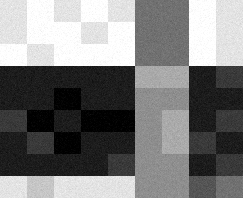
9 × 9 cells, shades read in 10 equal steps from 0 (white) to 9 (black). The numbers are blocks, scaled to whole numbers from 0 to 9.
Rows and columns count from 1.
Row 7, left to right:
8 7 9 8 8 4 3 7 8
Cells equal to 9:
5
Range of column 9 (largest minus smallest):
7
